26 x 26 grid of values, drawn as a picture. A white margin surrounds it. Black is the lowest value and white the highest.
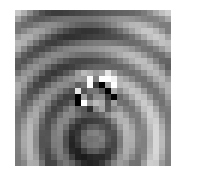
Concentric rings centre on the bottom middle. The ninth with the lowest average is the bottom middle. The centre is the roughest part. An odd patch, rougher than its surroundings, sits in the centre.
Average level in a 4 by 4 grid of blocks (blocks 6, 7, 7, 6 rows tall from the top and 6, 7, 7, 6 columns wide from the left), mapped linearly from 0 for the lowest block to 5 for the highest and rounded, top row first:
3025 / 2244 / 3135 / 3025
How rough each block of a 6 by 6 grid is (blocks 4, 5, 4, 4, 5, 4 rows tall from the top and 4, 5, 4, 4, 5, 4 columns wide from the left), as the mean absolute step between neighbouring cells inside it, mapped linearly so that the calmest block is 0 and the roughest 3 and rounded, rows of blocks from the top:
000000 | 000000 | 001200 | 003200 | 000000 | 000000
